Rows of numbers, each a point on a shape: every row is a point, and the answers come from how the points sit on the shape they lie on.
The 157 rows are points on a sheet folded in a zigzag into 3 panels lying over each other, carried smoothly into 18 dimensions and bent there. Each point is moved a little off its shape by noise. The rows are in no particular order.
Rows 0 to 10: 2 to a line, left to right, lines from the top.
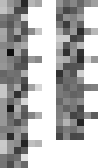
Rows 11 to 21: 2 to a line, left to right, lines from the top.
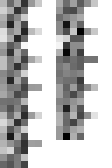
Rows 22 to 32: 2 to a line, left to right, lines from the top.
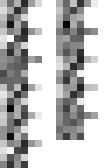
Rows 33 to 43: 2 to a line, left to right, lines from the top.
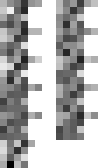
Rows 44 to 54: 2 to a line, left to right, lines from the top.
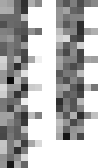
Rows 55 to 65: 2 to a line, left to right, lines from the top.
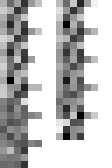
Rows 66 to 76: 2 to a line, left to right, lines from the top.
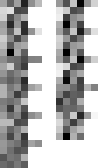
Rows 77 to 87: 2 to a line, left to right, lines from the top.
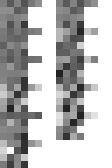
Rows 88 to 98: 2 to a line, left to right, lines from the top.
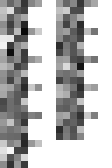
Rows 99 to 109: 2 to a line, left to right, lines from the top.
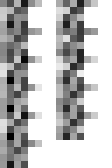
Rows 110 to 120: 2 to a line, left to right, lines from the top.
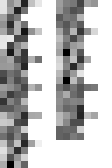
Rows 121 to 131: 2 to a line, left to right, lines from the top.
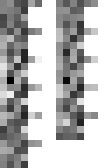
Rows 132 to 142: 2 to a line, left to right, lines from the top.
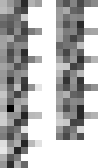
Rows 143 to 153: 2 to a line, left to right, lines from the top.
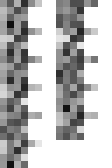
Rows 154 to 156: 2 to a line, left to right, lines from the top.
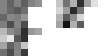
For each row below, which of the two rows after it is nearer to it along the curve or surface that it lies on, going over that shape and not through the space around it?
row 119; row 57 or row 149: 149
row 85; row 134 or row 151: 134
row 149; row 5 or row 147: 5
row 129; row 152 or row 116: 152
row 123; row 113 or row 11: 113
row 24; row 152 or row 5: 152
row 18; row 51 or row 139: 139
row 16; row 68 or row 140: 68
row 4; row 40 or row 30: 40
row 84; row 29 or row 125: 125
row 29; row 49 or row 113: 49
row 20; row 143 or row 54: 143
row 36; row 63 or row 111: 63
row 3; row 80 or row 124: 124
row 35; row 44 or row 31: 44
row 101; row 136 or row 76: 76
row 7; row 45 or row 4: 45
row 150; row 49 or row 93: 49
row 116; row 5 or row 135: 135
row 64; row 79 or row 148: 79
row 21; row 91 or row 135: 91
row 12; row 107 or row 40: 107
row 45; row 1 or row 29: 1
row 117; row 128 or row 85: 85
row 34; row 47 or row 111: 111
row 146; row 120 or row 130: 130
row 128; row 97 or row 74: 97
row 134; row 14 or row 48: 14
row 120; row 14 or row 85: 14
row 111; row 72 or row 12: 72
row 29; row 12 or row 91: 91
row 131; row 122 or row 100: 100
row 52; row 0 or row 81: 0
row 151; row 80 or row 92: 92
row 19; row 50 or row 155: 155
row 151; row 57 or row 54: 54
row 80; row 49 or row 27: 27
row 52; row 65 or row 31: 65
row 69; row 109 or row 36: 109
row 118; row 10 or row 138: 10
